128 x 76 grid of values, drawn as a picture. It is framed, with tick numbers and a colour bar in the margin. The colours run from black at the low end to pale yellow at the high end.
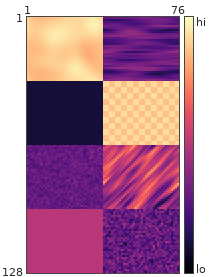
The table splits into 4 rows of 2 panels. Panel 1,1: very high, smooth, faint in contrast. Panel 1,2: low, streaked across. Panel 2,1: very low, flat. Panel 2,2: very high, checkered, faint in contrast. Panel 3,1: low, fine-grained, faint in contrast. Panel 3,2: middling, slanting up to the right, strong in contrast. Panel 4,1: middling, flat. Panel 4,2: low, fine-grained.
